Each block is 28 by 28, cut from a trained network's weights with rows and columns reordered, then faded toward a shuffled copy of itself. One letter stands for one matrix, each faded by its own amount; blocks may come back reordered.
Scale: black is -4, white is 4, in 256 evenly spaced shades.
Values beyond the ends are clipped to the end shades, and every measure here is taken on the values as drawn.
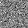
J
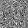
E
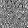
E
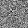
J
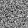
J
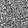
J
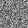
J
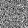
J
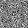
J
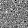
J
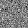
J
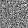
J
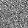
E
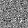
E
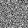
J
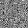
J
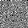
E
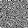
E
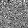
J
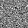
J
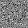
J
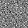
E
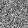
J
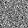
J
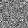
E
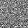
E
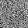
J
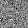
E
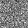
J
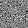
E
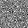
E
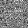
E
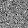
J
